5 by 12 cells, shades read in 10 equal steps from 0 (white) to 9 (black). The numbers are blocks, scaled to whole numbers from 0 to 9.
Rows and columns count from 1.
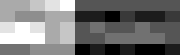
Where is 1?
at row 1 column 4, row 3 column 1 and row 3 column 3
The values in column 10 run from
5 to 9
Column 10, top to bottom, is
6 8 5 5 9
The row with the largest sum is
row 5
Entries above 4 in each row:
7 7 7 7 9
